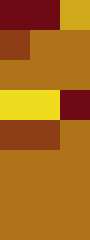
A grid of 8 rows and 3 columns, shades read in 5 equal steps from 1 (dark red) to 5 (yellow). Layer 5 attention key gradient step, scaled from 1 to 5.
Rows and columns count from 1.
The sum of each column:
22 23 23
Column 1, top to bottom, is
1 2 3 5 2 3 3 3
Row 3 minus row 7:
0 0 0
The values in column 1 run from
1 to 5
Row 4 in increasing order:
1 5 5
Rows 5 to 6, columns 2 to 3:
2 3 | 3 3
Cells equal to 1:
3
